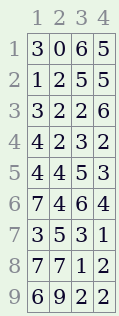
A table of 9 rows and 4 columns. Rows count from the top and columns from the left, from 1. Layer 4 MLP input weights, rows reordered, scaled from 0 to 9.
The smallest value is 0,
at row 1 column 2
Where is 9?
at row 9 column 2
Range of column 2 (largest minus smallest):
9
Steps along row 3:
down same up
